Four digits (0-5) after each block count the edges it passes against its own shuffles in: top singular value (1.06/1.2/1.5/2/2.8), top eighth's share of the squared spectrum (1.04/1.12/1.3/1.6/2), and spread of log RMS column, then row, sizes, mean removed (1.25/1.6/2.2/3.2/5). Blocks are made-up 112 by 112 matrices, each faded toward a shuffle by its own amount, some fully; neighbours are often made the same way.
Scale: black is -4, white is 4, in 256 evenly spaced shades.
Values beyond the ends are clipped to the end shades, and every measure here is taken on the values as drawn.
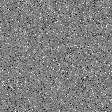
2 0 0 0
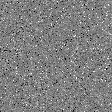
1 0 0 0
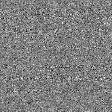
1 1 0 3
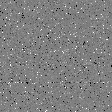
2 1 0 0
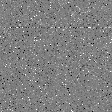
3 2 0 0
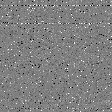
4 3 0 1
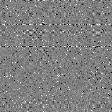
5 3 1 2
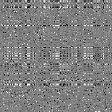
5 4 3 3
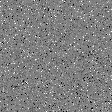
0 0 0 0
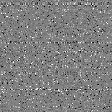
4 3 1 2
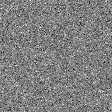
0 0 0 0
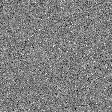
0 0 0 0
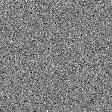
0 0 0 0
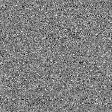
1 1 0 3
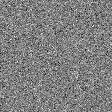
0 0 0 1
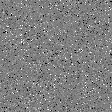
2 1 0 0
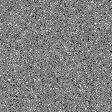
0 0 0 0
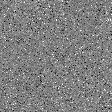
2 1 0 0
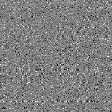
4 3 2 2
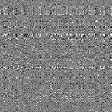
5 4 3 4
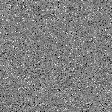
3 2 0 1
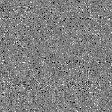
4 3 1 2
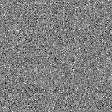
4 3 1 1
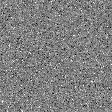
1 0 0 0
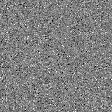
3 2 1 0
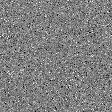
0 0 0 0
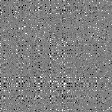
5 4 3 3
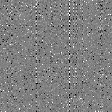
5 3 2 1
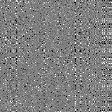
5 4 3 2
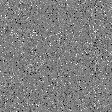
2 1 0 0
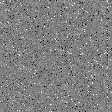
3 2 0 0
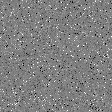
0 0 0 0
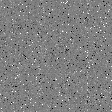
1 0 0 0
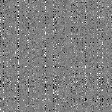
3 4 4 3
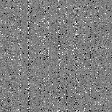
2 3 3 2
